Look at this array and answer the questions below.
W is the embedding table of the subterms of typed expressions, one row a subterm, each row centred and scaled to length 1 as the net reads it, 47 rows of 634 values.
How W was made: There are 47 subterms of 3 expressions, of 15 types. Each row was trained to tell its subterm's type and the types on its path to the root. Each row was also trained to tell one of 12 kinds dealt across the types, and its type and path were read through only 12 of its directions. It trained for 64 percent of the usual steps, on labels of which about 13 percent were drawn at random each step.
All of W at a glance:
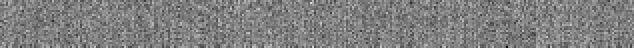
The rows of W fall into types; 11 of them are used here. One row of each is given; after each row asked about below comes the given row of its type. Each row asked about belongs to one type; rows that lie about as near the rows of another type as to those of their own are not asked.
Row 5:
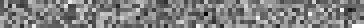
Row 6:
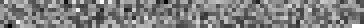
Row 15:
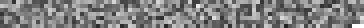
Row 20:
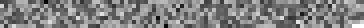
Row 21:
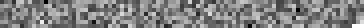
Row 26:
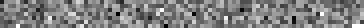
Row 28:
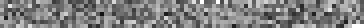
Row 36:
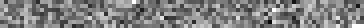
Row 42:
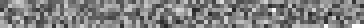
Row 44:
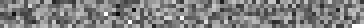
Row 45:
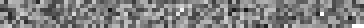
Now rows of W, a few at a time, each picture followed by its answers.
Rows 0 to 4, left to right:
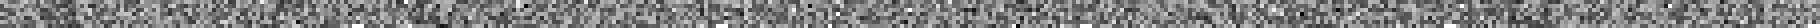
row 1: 15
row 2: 15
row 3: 26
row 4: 20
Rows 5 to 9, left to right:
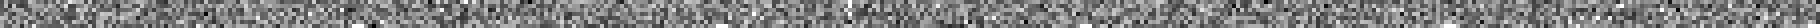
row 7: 6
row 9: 6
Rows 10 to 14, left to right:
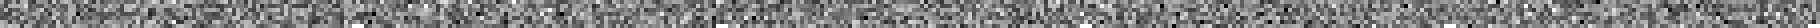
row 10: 42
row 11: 21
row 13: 15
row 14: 44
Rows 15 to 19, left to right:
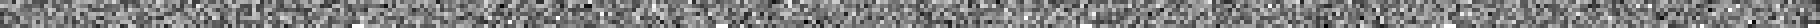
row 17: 26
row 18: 20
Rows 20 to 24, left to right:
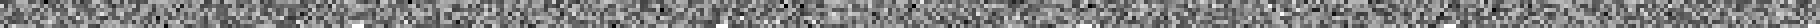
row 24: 26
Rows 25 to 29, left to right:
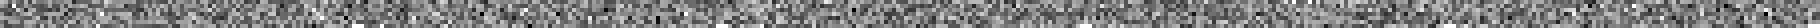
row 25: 36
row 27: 6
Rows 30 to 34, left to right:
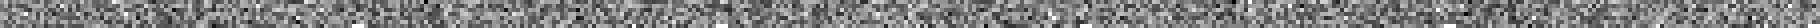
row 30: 5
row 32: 44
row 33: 42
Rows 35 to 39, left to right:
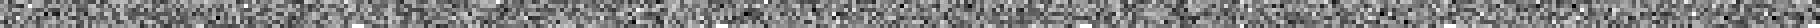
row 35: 6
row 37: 20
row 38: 42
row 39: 42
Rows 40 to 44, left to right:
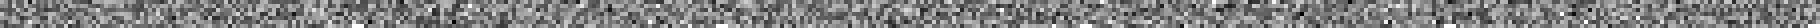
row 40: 36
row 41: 21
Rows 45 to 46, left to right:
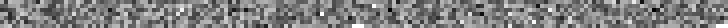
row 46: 45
